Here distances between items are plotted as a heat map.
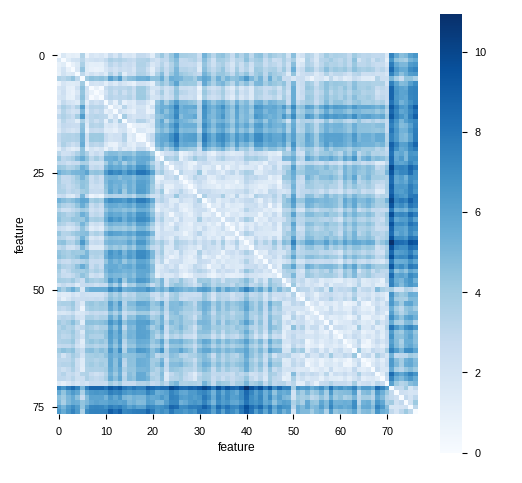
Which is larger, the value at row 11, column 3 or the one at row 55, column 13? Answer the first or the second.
the second
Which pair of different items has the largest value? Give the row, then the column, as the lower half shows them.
71, 40
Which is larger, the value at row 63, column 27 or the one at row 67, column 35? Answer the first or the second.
the first
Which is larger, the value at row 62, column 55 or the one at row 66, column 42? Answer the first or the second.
the second
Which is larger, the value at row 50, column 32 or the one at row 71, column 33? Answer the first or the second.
the second
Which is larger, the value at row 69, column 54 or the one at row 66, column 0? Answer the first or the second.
the second
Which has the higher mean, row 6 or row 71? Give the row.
71
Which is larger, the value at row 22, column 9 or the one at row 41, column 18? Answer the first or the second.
the second
